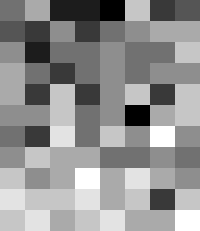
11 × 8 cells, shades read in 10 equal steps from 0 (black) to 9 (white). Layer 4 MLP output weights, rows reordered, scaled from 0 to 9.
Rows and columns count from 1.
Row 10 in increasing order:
2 6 7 7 7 7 8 8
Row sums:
24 33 34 35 38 39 44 41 52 52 57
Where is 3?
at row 1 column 8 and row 2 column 1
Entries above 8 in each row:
0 0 0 0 0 0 1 0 1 0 1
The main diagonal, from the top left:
4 2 4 4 5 0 9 4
